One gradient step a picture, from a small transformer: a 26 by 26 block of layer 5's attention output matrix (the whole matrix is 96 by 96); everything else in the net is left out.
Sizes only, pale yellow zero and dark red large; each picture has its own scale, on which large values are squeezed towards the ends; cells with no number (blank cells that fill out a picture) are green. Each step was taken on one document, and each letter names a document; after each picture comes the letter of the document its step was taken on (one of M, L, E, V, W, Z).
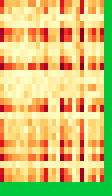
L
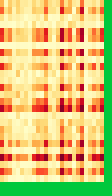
L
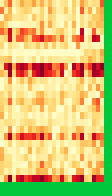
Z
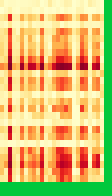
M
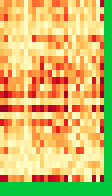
Z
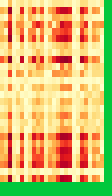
M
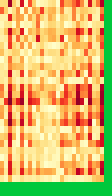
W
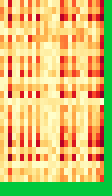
W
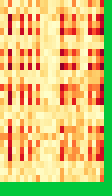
W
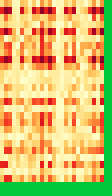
Z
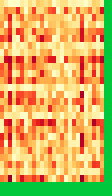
Z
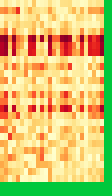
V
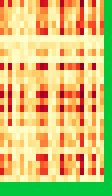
L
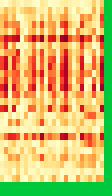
V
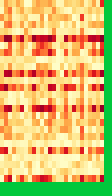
Z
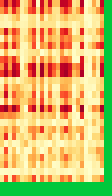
V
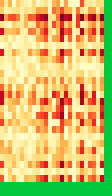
L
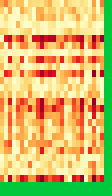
Z
